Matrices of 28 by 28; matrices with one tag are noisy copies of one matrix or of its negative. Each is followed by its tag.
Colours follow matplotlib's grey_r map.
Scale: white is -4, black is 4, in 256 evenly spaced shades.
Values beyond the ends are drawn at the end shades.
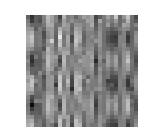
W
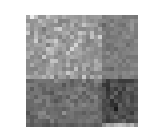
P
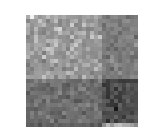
P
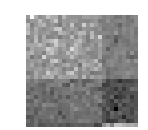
P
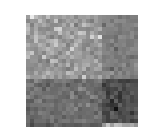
P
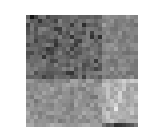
P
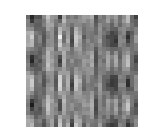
W
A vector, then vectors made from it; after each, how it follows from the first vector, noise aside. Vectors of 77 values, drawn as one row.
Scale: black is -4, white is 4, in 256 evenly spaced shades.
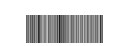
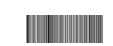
wrapped around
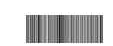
copied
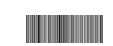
copied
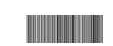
wrapped around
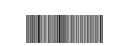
copied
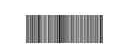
copied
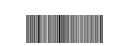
copied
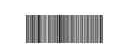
copied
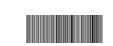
wrapped around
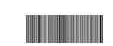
copied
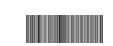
copied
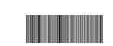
copied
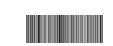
copied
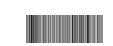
wrapped around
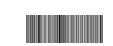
copied
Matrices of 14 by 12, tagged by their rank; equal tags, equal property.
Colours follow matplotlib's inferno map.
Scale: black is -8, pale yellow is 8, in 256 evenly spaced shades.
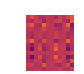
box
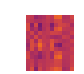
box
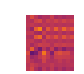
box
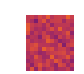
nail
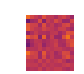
box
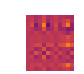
box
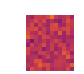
nail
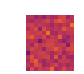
nail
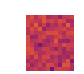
nail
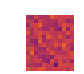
nail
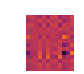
box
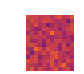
nail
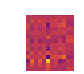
box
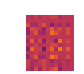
box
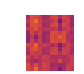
box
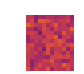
nail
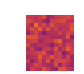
nail
